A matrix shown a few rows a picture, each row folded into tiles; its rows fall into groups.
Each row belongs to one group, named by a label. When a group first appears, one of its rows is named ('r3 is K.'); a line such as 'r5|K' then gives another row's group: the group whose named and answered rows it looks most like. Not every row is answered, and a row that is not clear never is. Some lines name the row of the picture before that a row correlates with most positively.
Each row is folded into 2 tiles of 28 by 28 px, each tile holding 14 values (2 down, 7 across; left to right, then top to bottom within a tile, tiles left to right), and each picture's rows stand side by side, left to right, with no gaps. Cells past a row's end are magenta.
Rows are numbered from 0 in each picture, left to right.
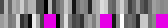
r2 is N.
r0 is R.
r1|N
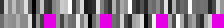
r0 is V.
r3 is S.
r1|V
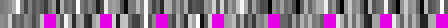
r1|S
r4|R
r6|S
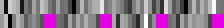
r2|N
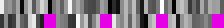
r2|S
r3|S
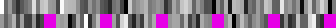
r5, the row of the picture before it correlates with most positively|0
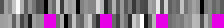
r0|R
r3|V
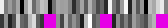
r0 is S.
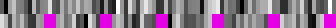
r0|S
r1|R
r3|N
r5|S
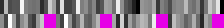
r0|S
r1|S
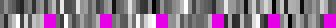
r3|R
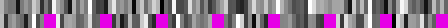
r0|N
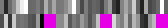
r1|R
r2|S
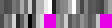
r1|R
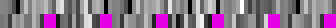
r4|R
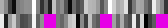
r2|V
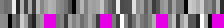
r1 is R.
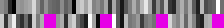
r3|S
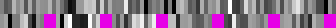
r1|N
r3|S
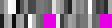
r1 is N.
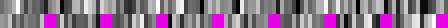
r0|R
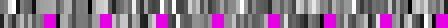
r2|S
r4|R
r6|R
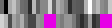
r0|S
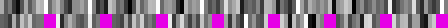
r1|N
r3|N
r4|V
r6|N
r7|S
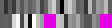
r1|S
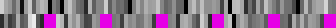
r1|S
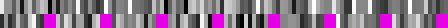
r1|S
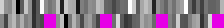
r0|V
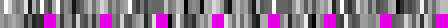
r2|R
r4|S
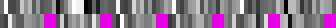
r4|R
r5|S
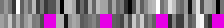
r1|S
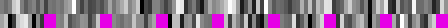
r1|R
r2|V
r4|V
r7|S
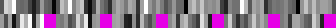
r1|V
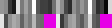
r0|N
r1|N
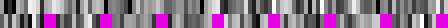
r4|S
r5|V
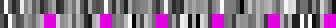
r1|S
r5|V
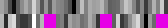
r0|N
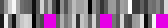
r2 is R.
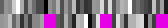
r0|R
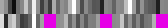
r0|N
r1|R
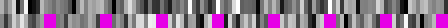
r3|S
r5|S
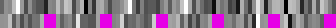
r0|R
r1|V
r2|R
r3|R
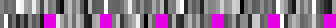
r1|S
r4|N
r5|N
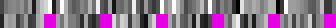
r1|V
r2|S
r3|V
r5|V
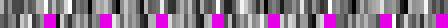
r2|S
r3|S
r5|S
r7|N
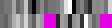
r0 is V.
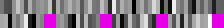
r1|V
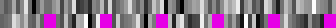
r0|V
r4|V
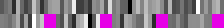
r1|R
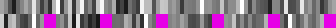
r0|N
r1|V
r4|R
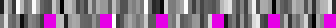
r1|S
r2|N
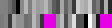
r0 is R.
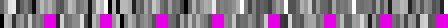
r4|R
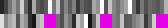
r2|R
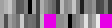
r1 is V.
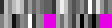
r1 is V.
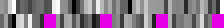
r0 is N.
